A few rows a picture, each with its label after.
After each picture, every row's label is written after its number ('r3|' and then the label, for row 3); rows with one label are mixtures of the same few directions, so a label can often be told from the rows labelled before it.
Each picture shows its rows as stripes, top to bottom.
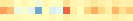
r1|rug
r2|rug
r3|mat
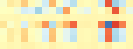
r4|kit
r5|mat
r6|mat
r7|kit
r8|kit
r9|kit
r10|kit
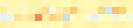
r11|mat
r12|kit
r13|rug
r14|rug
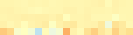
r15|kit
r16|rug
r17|mat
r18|kit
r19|rug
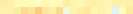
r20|rug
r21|mat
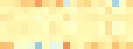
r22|mat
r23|kit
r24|rug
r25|kit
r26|kit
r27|mat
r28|rug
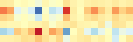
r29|rug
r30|rug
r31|rug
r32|kit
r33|rug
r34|mat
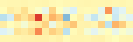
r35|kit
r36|kit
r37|rug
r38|kit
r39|rug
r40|mat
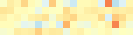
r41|kit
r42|rug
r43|kit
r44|mat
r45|rug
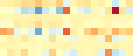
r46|mat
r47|mat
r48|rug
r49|rug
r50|rug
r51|kit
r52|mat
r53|kit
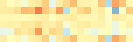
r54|kit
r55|mat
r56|kit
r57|mat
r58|rug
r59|kit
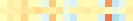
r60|kit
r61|mat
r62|kit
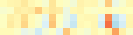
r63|kit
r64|rug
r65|kit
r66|kit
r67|mat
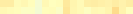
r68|rug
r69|mat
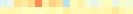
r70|rug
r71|mat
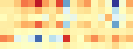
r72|mat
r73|mat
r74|kit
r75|mat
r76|rug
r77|rug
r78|mat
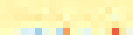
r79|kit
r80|kit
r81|mat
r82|mat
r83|mat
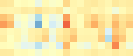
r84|rug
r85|mat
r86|rug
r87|rug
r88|kit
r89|kit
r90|mat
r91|rug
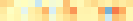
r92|rug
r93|kit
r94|kit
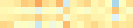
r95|mat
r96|mat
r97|mat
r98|rug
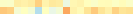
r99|rug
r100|rug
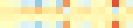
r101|mat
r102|mat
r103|mat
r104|mat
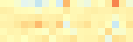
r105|mat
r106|rug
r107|mat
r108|mat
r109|kit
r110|kit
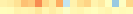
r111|mat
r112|rug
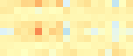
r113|mat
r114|rug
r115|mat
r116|mat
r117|rug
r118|mat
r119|mat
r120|kit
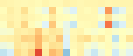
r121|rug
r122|kit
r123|kit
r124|kit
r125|rug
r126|mat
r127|rug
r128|rug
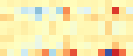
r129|kit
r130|mat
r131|rug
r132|kit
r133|kit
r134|rug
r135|mat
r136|kit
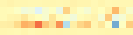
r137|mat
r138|mat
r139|kit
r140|mat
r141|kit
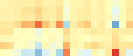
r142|mat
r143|mat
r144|mat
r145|mat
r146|rug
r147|mat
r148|rug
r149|mat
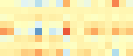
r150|mat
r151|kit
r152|rug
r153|rug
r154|rug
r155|rug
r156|kit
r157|mat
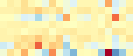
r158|kit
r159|mat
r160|mat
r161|kit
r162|kit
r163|mat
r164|rug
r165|kit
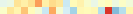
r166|rug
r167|kit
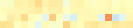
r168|rug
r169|rug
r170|kit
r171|rug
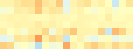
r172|mat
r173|rug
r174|kit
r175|rug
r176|kit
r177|rug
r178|rug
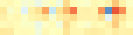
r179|mat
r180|kit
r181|kit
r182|mat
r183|rug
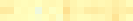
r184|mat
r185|rug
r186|mat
